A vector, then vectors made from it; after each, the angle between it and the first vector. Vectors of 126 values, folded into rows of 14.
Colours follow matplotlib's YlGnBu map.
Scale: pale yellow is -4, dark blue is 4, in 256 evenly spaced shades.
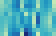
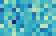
orthogonal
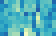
nearly opposite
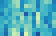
nearly opposite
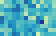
partly aligned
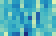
nearly parallel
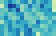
partly aligned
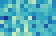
partly opposed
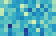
partly aligned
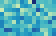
orthogonal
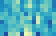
nearly opposite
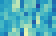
nearly opposite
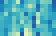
nearly opposite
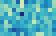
partly aligned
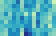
nearly parallel
